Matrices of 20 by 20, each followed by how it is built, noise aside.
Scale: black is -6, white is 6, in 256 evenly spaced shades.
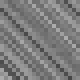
Toeplitz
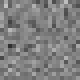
low rank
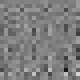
low rank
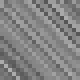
Toeplitz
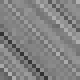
Toeplitz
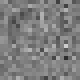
low rank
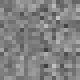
low rank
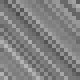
Toeplitz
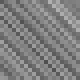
Toeplitz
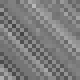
Toeplitz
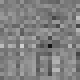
low rank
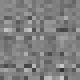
low rank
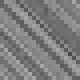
Toeplitz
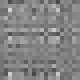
low rank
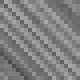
Toeplitz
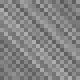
Toeplitz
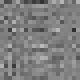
low rank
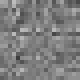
low rank
